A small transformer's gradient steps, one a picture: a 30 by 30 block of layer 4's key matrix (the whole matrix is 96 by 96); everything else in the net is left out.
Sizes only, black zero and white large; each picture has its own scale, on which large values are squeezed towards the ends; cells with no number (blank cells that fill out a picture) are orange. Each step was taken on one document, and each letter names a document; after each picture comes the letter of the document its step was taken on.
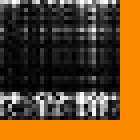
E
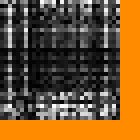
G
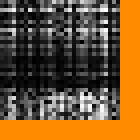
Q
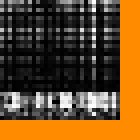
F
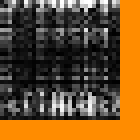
G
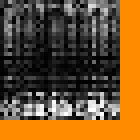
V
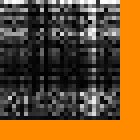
E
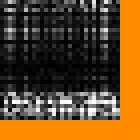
F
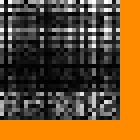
F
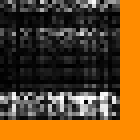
F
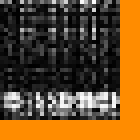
F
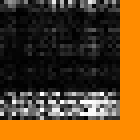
Q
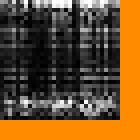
G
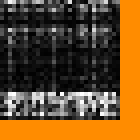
E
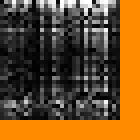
G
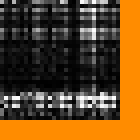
E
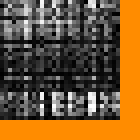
V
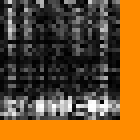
V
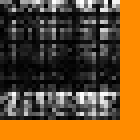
Q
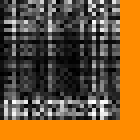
V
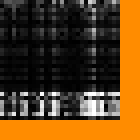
E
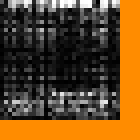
G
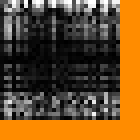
V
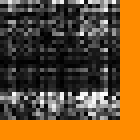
Q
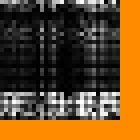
E
